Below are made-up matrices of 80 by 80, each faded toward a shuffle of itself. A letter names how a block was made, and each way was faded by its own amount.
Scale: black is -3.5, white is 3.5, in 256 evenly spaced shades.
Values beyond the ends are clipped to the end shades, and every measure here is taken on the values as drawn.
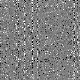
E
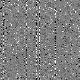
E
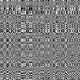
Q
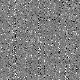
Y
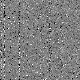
Y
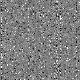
Y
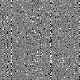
E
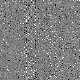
Y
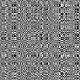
Q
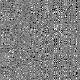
E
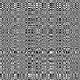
Q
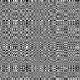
Q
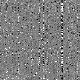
E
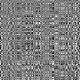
Q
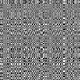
Q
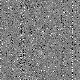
Y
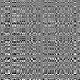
Q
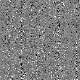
Y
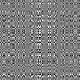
Q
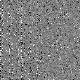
Y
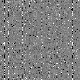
E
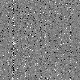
Y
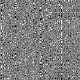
E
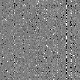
E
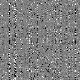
E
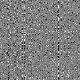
E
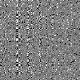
E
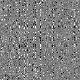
E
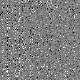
Y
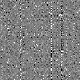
E
